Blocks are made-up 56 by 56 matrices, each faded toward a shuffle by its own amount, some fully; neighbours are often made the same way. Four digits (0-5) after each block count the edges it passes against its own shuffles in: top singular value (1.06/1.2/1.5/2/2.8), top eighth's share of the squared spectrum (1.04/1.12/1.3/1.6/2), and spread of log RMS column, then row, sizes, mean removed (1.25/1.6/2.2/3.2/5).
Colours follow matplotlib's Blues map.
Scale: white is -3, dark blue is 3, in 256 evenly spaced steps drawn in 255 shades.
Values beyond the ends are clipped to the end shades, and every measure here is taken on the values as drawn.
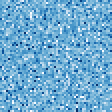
0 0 0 0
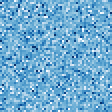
0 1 0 0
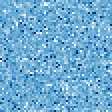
0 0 0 0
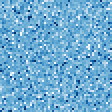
0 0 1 0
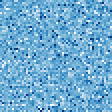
0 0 0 0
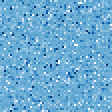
0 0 0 0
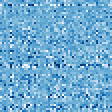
2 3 3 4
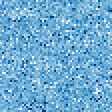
0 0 0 0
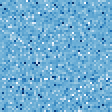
1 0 0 0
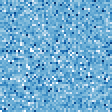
2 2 0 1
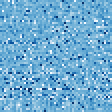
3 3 0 2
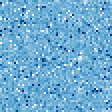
1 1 0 0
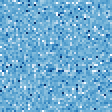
2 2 0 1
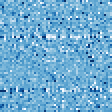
3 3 1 2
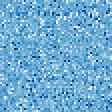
2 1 0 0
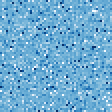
1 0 0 0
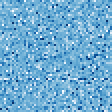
2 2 0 1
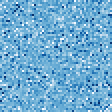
2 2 0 0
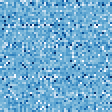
3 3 0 2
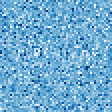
3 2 1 1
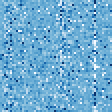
2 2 2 0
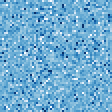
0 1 1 0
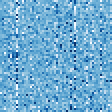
2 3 3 0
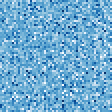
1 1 2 0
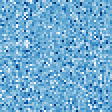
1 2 2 0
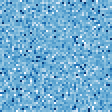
0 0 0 0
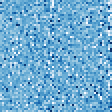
1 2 2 0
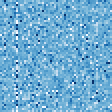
2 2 2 0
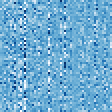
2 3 4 0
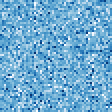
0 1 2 0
